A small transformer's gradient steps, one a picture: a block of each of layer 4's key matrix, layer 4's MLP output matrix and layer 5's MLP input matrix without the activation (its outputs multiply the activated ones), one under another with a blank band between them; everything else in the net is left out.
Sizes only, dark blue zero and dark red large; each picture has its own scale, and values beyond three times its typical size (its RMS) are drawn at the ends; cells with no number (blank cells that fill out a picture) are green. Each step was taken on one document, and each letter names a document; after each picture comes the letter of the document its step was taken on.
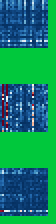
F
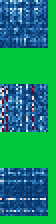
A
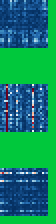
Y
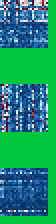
F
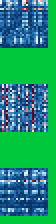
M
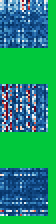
Y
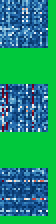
A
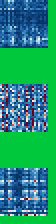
M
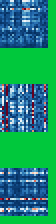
M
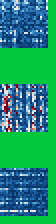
Y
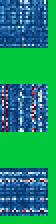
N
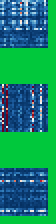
N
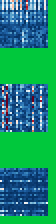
Y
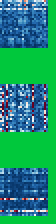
M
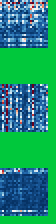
F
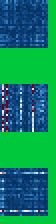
F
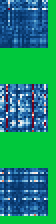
M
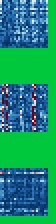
A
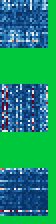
F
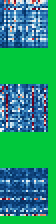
M
